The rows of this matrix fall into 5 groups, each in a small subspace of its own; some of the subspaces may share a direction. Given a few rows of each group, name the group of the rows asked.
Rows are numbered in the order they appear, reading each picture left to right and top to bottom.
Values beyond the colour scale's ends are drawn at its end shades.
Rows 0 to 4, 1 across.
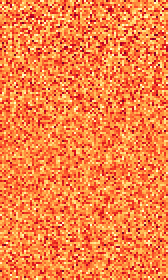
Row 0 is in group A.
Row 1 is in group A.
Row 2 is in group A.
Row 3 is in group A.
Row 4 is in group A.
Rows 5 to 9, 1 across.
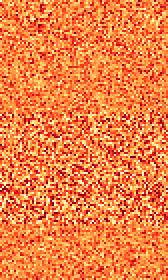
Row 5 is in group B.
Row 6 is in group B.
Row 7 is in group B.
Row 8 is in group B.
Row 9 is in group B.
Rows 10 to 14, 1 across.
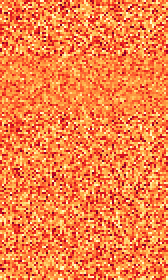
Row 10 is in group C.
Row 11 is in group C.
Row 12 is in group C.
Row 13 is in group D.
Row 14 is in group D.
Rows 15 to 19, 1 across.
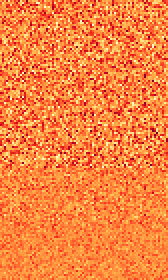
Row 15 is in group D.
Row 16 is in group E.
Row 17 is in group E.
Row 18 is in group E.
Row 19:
D
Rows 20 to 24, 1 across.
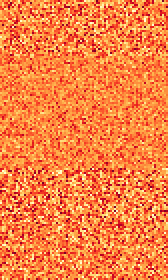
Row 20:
E
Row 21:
E
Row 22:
C
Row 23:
B
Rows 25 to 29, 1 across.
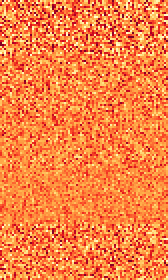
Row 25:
D
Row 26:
A
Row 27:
D
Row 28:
A
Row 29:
D
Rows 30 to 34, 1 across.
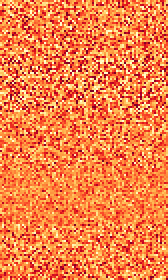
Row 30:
E
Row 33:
D
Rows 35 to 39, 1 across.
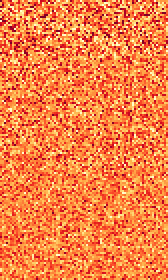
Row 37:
E
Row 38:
A
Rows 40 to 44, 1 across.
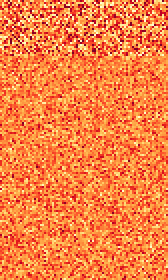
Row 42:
B
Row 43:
B
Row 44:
C
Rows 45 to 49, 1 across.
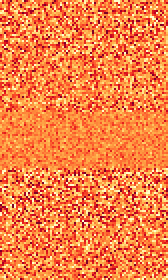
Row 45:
E
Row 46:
E
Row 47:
A
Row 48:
A
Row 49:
D
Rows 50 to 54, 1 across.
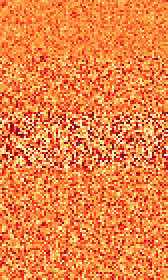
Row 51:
A
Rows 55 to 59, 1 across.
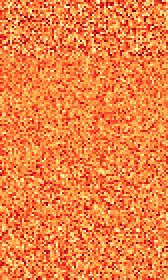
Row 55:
E
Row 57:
A
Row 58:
B
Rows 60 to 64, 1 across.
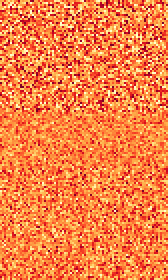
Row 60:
E
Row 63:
B
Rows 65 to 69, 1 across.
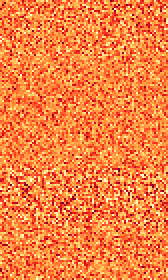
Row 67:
D
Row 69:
B
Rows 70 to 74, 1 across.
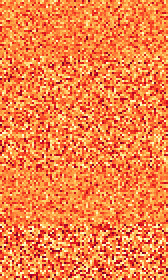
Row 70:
D
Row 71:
B
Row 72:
B
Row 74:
B
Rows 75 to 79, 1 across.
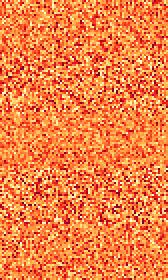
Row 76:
A
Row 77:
D
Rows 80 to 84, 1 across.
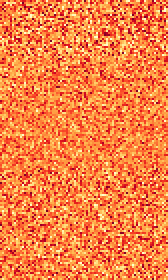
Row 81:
C
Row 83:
A
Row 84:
B
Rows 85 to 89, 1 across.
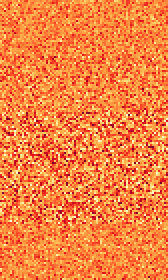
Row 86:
D
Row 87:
D
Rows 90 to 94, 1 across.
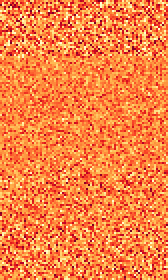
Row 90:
E
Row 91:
D
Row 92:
A
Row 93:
C
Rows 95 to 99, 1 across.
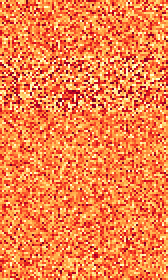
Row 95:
D
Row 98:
D
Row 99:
E
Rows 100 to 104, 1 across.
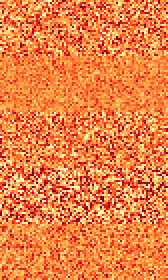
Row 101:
D
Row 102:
D
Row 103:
A
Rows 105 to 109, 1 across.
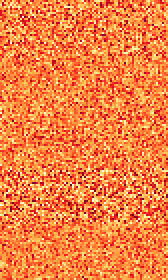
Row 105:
E
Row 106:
D
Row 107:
B
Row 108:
E
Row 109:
A
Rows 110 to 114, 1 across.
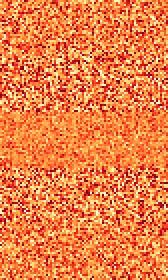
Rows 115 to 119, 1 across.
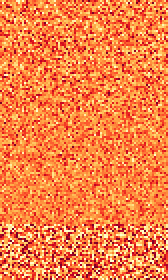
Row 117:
E
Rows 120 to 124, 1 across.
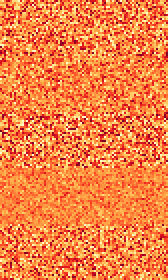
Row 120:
D
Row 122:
A
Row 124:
E
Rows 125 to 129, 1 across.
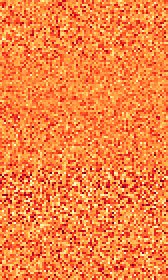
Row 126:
D
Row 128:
A
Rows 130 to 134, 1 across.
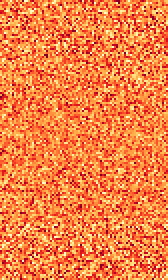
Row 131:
A
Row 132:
A
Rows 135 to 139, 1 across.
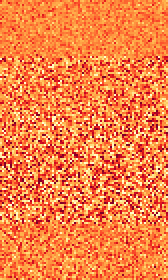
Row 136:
B
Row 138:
A
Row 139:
E
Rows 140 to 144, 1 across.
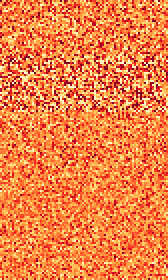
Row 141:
E
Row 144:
A
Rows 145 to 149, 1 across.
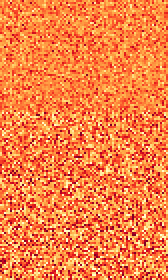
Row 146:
A
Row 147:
D
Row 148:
E
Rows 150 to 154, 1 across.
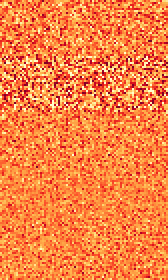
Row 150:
B
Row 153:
B
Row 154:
B
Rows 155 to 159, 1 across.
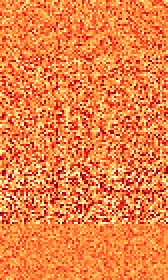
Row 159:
E
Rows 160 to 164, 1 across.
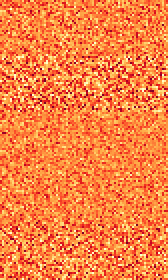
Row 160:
E
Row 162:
B
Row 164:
E
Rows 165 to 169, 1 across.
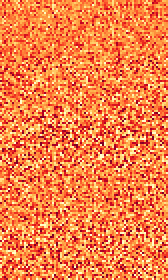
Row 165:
D
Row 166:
C
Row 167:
B
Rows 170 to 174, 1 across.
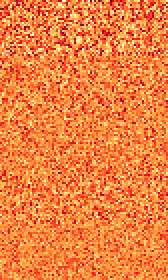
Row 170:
A
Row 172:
E
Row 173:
A
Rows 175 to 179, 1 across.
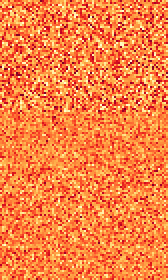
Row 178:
C
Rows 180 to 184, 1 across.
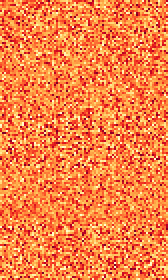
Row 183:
A
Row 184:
B
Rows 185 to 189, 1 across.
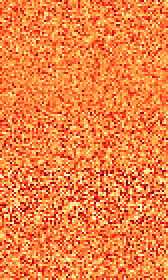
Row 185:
A
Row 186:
B
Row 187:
A
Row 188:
E
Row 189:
E
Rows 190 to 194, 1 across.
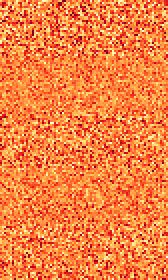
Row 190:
C
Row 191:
D
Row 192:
B
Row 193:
D
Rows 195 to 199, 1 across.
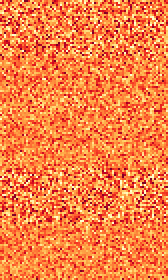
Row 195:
E
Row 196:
D
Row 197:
B
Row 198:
A
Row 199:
A
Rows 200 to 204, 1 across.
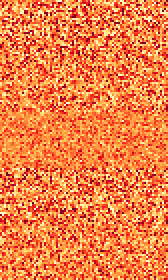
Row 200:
A
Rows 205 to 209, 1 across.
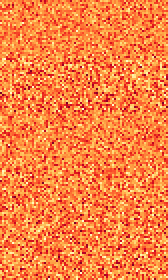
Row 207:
B
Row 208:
A
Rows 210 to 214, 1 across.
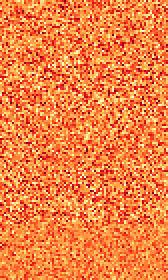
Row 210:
A
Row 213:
E
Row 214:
B
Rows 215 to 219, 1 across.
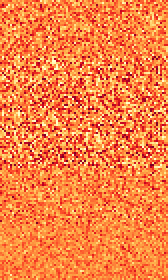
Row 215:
B
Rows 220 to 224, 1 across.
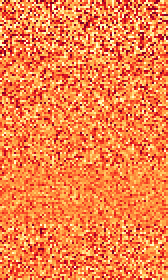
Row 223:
B
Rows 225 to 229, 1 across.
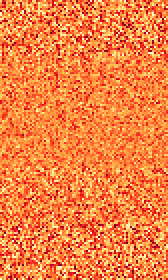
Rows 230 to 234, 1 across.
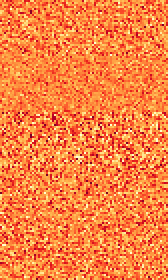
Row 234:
B
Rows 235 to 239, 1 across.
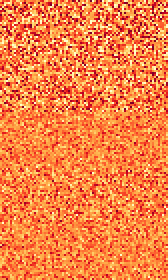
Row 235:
A
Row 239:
B
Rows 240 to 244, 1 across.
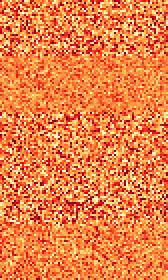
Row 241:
B
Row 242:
B
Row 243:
E
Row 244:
B
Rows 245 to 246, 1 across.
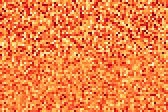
